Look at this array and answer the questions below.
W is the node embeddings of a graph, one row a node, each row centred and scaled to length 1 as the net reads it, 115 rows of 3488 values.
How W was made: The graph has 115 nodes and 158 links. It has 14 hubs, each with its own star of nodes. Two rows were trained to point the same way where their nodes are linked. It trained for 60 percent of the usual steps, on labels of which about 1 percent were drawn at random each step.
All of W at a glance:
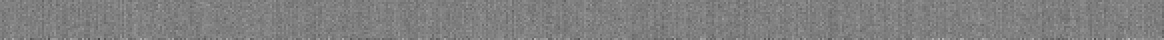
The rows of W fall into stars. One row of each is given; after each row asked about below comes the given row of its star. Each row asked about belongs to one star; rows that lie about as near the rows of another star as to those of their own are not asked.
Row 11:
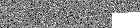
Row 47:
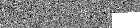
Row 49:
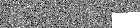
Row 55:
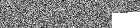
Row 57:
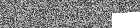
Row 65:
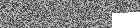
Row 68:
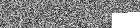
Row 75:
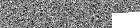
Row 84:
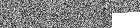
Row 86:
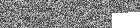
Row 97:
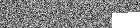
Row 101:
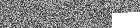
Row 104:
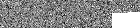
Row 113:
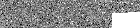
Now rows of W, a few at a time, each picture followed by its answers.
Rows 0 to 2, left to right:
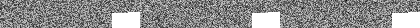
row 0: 47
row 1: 75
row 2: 113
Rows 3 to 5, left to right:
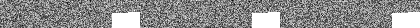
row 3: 101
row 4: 104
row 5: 49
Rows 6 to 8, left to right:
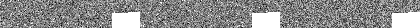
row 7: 65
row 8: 75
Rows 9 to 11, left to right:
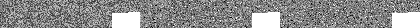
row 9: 49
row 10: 57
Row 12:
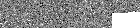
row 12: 55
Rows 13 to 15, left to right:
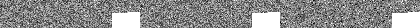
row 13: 47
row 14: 113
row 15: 101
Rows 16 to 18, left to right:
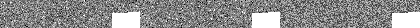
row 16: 11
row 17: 113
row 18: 55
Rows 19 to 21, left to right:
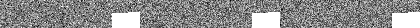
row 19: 101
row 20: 65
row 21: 55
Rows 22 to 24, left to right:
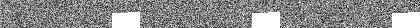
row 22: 113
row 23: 57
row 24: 101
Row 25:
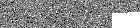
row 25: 11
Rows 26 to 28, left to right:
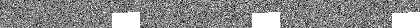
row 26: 47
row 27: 97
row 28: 104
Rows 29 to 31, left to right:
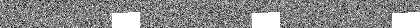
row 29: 104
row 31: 55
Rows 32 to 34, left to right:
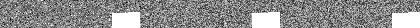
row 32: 65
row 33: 47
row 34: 86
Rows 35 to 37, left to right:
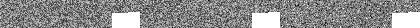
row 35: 75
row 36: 49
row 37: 104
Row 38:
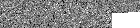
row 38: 86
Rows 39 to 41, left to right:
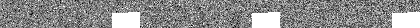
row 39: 68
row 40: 101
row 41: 104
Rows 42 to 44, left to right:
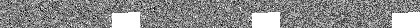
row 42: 75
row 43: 104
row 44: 84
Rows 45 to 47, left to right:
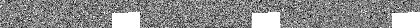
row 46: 57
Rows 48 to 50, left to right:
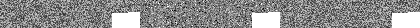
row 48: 101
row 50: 57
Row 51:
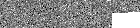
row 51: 55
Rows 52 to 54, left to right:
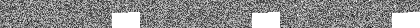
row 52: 104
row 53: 11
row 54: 11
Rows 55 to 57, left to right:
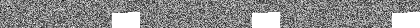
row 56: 11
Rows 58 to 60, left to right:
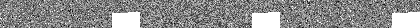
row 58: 65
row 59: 84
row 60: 113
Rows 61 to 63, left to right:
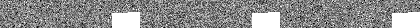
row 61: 104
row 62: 57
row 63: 101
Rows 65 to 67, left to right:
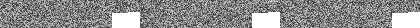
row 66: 97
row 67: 86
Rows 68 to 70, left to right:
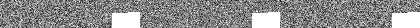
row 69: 68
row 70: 57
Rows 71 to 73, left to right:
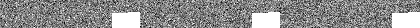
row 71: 104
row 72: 101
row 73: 97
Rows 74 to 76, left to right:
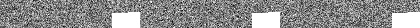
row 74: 101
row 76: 84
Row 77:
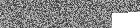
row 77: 113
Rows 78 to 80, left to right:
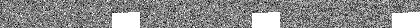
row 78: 86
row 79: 49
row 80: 75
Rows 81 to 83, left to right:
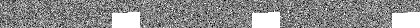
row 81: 11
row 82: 55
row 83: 86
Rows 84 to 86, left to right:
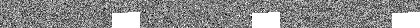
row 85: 49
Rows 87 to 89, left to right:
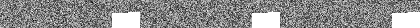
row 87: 113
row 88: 101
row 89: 49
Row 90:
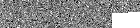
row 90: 113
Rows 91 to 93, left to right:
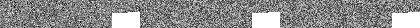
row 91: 57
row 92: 49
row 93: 75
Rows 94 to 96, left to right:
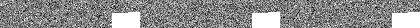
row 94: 75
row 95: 75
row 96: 57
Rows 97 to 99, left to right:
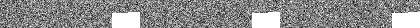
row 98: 84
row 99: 75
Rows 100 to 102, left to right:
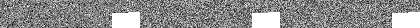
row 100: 49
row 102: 86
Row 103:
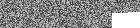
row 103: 68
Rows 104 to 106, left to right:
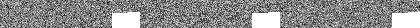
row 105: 97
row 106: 57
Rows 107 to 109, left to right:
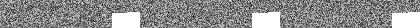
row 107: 75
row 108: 11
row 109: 104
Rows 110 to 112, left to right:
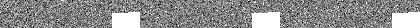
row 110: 84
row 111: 47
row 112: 86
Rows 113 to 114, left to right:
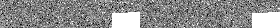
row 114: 68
